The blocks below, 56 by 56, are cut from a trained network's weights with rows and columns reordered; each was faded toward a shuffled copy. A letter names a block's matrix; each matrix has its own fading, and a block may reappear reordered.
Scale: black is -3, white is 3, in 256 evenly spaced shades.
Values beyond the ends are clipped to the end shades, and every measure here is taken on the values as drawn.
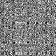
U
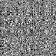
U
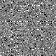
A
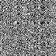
U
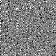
A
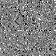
A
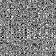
U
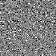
A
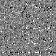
A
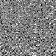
A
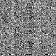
U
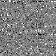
A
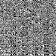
U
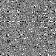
A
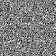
A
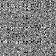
U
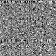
U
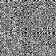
U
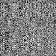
U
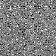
A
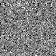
U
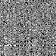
U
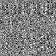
U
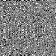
A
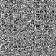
U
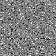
A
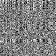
U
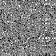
A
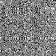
U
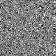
A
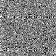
U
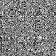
U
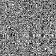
U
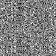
U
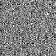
U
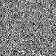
A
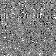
A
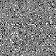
A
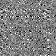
A
